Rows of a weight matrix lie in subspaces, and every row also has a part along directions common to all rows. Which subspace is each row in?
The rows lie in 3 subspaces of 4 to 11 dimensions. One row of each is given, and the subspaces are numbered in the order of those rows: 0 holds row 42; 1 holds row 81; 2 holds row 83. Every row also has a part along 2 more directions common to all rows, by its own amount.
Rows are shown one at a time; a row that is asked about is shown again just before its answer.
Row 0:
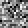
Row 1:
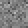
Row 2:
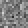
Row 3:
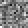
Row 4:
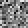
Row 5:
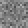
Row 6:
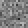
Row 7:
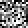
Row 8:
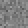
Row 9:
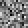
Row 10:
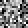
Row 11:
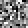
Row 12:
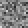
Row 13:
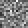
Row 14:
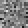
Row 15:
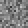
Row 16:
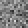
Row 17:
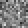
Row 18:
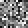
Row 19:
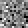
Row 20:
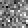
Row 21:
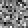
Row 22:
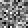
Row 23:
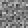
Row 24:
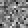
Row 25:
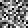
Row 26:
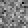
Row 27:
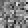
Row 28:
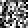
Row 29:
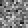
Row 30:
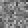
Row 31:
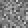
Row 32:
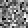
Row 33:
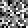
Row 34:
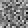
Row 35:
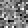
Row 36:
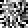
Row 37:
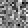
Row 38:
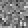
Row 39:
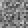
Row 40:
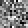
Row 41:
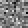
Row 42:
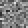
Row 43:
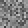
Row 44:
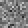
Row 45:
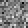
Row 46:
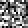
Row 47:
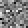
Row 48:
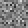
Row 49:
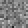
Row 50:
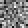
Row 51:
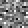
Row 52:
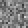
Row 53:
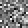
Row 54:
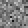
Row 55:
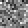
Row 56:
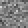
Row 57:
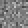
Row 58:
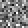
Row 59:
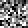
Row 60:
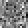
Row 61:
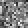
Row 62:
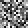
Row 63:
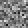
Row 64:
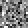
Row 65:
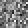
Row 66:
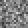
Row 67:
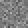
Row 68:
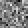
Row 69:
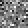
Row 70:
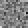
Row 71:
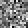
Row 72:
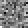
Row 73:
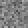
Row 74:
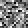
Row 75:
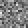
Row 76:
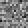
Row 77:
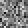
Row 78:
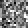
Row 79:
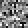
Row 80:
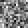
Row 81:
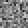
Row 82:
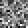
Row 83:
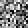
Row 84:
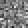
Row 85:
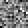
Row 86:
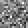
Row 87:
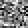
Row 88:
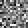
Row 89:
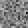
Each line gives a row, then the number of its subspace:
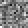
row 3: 1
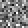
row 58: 1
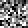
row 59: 1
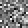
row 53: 1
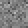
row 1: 1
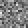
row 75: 0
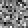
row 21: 1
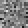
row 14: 2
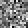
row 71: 0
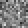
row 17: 1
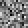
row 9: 0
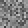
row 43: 0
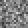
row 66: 2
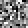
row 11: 1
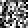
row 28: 2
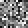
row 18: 0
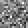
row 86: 1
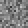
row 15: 1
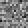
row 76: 1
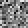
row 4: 1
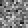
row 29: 0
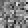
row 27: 2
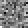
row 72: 1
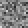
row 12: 1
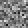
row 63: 1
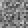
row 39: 0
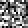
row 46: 1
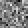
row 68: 1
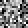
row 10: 2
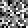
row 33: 0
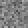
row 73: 2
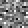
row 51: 1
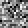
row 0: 1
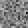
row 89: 0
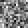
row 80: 2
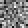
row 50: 2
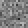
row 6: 0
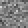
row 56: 2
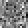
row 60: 1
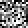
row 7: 1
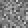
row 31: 0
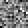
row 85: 0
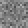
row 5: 1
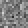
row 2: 2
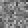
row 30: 2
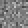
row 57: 2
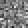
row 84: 2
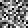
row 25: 0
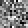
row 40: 0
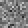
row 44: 0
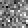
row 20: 2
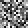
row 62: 0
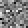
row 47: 0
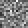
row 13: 0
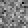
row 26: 1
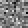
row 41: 1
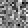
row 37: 1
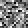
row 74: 0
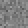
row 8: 1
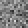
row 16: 2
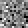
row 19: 2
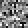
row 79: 0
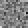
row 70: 0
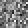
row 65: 2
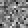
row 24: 2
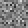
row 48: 1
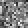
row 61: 2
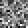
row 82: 0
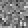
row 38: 1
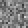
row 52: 0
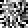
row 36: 2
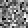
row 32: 2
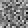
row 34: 0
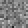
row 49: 2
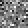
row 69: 1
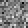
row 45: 1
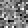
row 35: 2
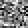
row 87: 1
